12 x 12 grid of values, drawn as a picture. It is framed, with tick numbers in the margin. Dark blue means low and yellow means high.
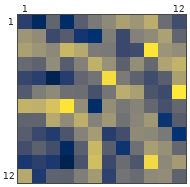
Concentric rings centre on the bottom left. The bottom left is the ninth with the lowest average. The halves do not mirror each other.
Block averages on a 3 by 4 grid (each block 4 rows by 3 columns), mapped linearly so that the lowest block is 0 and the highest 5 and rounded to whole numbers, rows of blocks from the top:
3235 | 3352 | 0314
